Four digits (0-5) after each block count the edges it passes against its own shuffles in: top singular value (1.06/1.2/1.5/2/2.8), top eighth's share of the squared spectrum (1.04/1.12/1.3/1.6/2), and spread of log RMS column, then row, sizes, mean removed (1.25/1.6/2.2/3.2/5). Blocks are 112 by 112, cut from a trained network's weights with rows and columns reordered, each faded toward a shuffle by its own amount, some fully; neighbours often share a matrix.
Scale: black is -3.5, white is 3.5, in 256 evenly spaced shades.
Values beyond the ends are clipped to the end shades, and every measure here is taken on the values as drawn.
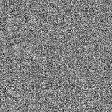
3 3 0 2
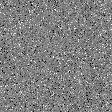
0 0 0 0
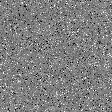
0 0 0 0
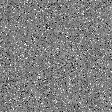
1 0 0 1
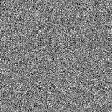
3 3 1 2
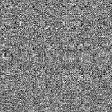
4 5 2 3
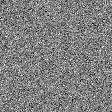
0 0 0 0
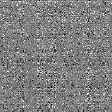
3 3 3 1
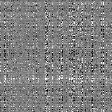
4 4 4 2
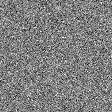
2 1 0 0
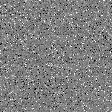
1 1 0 0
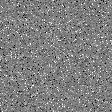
0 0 0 0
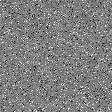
0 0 0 0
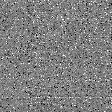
2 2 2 0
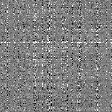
3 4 4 2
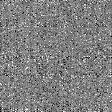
2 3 0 2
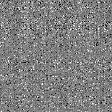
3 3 0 3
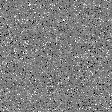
1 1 0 0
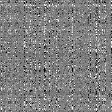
3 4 4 1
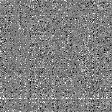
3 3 3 1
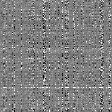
3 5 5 2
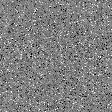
1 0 0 0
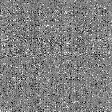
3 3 0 3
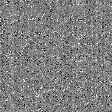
2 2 0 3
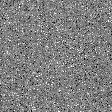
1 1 0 0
